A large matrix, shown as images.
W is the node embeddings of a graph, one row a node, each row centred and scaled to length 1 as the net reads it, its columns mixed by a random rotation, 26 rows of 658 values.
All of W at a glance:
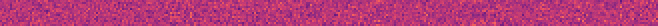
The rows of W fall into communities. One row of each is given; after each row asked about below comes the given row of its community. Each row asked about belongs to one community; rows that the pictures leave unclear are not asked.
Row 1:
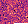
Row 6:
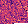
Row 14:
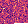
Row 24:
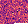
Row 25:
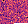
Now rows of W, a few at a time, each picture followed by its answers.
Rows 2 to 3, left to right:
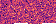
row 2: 24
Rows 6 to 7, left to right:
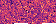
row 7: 14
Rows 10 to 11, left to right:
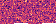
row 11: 14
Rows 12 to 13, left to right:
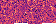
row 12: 1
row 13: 14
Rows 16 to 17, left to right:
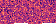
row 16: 14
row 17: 1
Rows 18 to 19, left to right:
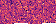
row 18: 6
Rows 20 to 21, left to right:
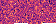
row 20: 1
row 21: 1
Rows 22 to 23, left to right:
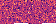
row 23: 25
